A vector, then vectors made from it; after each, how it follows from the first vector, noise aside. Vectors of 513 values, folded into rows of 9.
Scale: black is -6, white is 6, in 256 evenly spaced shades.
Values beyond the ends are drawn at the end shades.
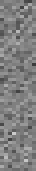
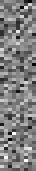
scaled up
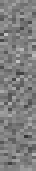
wrapped around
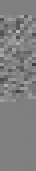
partly zeroed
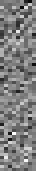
scaled up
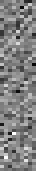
scaled up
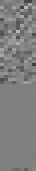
partly zeroed
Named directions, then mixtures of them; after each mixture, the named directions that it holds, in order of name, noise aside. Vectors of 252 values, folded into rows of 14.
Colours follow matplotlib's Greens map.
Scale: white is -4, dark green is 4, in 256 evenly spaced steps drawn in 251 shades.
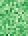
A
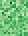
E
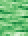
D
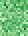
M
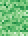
D, M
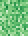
A, M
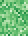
A, M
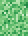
A, E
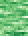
D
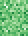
M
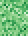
A, M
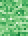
A, D, M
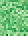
A, D, M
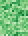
A, D, E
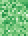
A, E, M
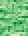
D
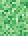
A, E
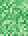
A, E, M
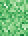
M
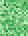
A, M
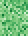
A, M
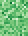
E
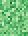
E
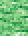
D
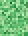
E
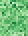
D, E, M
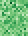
E, M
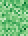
A, M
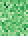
M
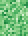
A, E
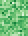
D, E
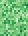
A, E, M
